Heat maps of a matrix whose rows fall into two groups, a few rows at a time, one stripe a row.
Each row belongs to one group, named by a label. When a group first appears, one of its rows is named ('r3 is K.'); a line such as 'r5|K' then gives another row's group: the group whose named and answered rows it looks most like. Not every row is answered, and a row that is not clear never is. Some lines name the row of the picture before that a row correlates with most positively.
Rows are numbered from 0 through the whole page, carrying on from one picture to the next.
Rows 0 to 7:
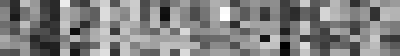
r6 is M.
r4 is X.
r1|X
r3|M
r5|M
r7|X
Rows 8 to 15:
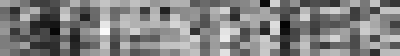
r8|M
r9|X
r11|M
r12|X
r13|X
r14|M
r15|X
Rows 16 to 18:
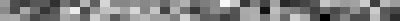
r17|M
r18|M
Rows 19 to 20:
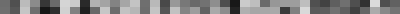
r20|M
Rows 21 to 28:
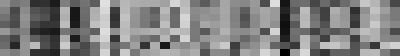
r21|M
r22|X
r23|X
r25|M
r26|X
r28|M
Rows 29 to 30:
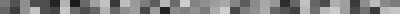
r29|X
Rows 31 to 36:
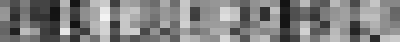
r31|X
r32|X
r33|X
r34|X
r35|X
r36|X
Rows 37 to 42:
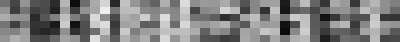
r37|X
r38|X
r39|M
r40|X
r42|M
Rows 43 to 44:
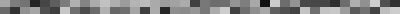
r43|M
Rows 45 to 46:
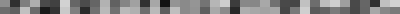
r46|M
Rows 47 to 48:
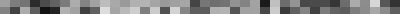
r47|M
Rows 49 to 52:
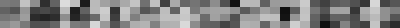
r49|M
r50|X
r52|M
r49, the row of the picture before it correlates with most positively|48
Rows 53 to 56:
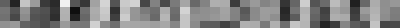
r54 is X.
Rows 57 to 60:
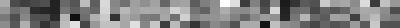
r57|X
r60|M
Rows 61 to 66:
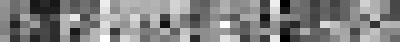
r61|M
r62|M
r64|X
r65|X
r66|X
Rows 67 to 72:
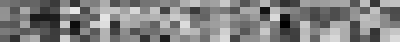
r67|X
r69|M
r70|X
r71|X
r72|X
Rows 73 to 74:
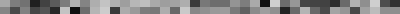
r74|X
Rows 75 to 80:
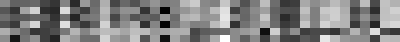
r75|X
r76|X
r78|X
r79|M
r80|X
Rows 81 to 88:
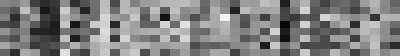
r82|M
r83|X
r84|X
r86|X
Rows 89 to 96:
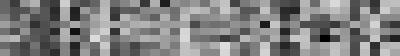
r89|X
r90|X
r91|X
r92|M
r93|X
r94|M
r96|X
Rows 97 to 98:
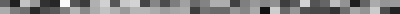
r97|X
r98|M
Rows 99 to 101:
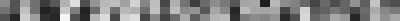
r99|M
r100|M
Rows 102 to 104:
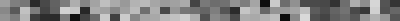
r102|M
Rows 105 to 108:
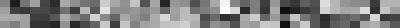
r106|X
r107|M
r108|M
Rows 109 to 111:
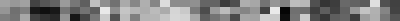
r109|M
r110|M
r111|M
